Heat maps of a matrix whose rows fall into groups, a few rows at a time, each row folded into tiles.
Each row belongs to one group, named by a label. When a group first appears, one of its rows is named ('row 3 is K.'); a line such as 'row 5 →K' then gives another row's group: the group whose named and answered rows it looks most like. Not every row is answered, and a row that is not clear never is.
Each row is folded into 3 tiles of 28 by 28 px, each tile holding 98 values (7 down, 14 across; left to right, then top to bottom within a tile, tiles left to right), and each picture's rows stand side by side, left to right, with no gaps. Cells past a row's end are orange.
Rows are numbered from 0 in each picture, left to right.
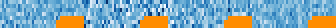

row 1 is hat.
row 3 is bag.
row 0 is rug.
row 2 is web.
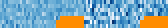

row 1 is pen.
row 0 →rug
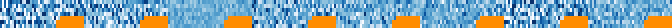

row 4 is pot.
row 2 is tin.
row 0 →pen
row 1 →pot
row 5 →web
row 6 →pen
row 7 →rug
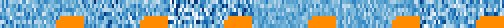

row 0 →rug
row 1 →bag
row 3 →tin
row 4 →bag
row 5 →hat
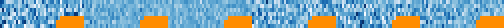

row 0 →hat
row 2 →bag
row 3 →tin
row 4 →bag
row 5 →rug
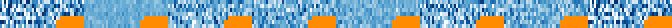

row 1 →bag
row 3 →tin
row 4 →hat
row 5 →pot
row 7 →pen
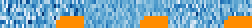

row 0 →pen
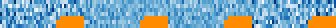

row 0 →tin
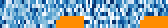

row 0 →hat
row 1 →pen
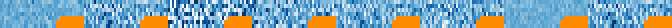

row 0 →bag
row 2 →pen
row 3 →hat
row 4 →bag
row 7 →bag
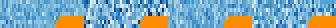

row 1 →hat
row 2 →bag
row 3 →web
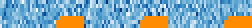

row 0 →web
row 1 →hat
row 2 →pot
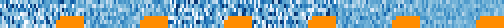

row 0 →pot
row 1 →tin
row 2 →pen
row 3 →pen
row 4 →tin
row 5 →rug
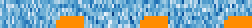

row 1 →pot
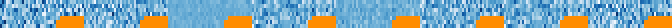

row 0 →hat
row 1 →pot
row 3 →web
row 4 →rug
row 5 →web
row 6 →web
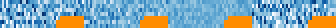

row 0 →pen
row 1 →rug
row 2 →tin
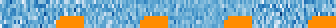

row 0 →web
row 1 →pot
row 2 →rug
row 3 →pot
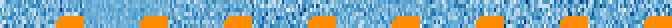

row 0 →web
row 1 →rug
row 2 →rug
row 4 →pot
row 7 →web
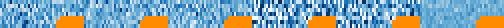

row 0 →bag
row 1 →hat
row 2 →pot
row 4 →pen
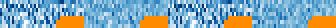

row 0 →pot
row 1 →pot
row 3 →rug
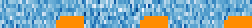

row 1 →tin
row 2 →rug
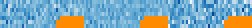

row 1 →rug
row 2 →web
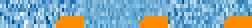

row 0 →pot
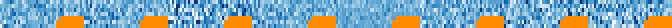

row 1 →rug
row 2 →pen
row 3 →rug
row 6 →hat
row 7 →pot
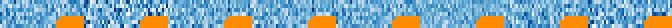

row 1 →hat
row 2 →web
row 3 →web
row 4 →tin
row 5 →pot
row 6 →bag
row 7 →hat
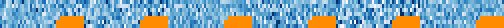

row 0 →hat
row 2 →bag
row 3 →bag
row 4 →hat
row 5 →rug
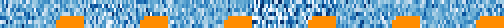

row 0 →rug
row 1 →pot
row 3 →pen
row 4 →bag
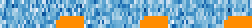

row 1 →web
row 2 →web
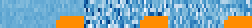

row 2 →bag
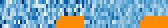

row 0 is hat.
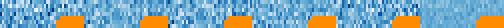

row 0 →tin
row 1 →hat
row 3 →rug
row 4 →web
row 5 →tin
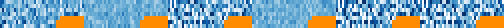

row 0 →hat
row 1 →bag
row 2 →pen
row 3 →tin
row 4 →pen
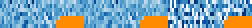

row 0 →bag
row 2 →pen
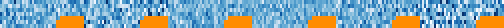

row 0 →tin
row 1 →hat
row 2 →bag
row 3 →pot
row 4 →web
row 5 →pen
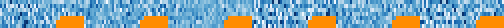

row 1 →web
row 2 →rug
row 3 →pen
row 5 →pen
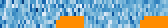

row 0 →hat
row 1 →pot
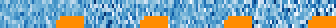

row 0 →bag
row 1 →bag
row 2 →web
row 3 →hat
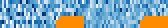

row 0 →pen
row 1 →hat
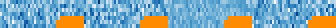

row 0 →bag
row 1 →tin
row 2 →bag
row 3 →web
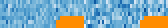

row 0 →rug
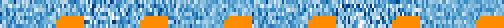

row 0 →tin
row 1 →pen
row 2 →rug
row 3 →tin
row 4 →pot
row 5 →rug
